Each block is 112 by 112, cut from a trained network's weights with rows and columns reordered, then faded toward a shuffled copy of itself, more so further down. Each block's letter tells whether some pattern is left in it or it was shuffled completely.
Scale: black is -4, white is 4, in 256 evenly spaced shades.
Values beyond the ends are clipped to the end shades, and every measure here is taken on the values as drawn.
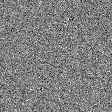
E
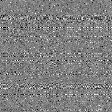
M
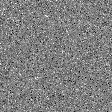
E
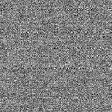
M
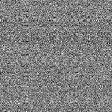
M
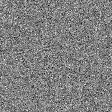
E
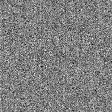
M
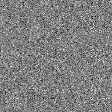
M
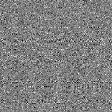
M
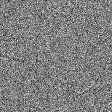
E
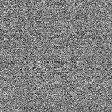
M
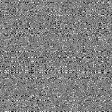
M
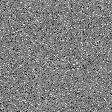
E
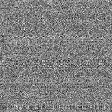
M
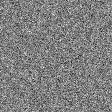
E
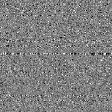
M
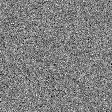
E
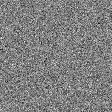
E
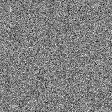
E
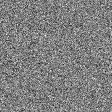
E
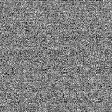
M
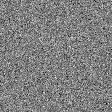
E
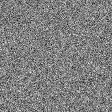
E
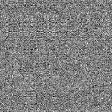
M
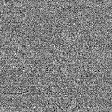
M
